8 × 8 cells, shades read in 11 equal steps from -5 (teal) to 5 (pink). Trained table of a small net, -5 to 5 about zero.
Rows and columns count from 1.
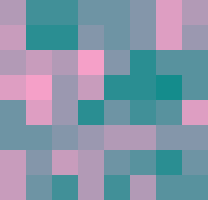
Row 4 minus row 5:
5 1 0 7 -3 -1 -3 -6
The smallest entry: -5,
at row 4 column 7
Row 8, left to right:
3 -1 -3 2 -3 2 -2 -2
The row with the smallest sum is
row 8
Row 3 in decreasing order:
5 3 2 2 0 -2 -2 -4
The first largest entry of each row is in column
7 7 4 2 2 5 1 1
